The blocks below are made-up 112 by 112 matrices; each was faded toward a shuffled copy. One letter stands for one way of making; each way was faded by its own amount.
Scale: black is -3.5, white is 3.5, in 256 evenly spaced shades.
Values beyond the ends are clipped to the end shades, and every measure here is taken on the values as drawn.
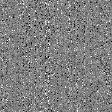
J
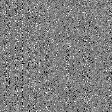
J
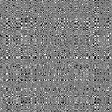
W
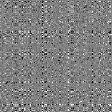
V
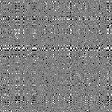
V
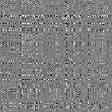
V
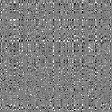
W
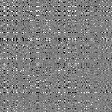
V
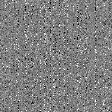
J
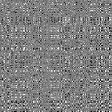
W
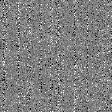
J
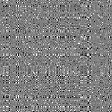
W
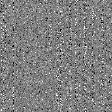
J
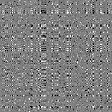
W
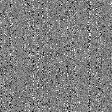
J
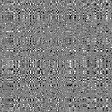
W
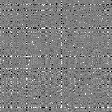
V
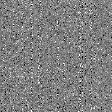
J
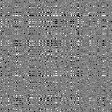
V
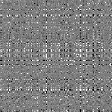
V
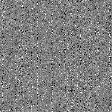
J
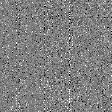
J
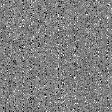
J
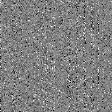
J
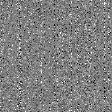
J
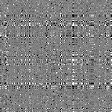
V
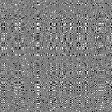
W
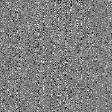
J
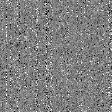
J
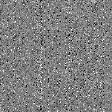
J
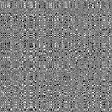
W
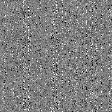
J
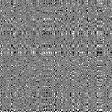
W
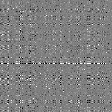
V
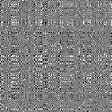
W
